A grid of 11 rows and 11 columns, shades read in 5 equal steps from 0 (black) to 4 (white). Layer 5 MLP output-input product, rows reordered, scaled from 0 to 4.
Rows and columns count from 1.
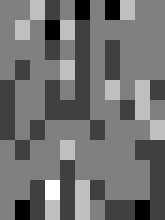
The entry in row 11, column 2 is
0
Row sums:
19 21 19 20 20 18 20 20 20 21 15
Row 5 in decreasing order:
3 3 2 2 2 2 2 1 1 1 1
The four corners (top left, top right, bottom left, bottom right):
2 2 2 1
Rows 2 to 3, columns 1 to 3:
2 3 2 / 2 2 2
